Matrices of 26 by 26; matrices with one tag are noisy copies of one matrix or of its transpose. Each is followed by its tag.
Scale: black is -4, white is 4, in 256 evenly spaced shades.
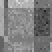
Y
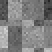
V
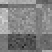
Y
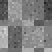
V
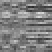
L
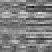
L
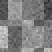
V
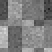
V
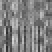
L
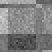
Y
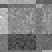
Y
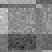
Y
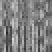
L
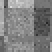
Y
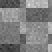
V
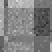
Y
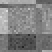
Y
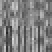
L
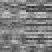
L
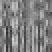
L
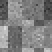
V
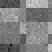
V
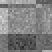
Y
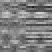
L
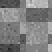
V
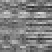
L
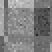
Y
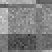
Y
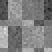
V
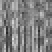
L
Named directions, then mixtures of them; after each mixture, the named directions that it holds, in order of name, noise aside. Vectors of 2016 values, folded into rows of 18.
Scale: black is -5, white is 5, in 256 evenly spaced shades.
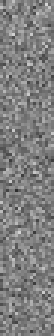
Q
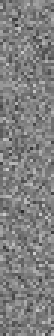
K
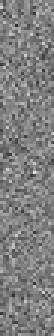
K, Q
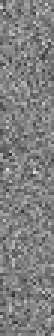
K, Q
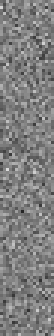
K, Q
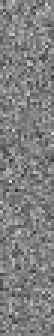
Q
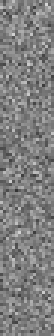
Q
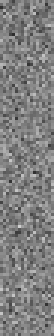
Q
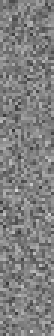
K, Q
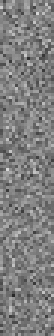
K, Q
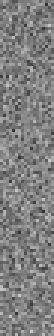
K, Q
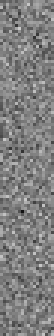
K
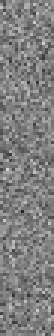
K, Q
